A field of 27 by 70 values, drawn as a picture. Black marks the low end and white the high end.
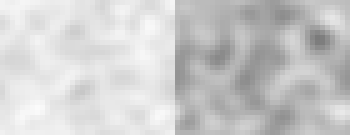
The table splits into one row of 2 panels. Panel 1,1: very high, blotchy, faint in contrast. Panel 1,2: high, blotchy.
